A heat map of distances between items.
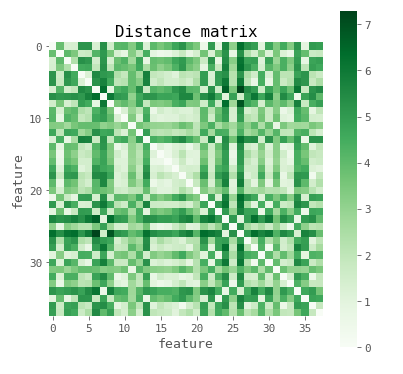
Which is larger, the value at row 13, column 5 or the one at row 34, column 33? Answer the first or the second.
the first
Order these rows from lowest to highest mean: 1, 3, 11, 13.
1, 11, 3, 13
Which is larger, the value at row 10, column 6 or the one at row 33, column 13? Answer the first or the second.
the first
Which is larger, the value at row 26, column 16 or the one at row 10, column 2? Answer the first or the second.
the first
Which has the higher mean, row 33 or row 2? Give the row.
2
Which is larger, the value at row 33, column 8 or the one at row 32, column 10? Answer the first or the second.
the first
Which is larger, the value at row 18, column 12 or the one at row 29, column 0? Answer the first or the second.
the first
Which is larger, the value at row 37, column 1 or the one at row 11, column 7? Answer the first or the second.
the second
